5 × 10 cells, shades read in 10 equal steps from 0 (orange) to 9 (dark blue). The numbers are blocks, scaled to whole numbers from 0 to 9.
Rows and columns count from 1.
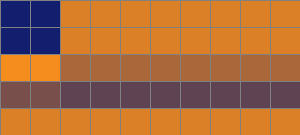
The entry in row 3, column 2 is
0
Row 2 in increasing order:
1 1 1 1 1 1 1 1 9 9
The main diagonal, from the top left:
9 9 3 6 1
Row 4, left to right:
5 5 6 6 6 6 6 6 6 6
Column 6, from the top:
1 1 3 6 1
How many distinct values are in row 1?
2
